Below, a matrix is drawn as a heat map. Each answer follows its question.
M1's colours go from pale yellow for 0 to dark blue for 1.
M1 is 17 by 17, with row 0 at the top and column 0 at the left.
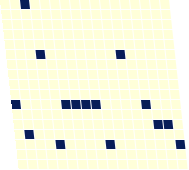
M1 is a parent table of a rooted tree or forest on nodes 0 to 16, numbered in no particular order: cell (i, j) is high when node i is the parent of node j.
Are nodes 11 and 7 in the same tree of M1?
yes
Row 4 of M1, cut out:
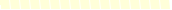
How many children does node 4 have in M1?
0
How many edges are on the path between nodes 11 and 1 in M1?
4
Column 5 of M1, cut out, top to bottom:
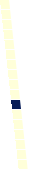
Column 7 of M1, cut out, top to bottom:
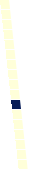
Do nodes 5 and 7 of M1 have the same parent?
yes
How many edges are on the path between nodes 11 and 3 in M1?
2
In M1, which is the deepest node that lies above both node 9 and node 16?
14
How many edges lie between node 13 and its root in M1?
1
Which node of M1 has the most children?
10
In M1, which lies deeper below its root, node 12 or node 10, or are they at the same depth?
the same depth
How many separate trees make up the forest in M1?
2
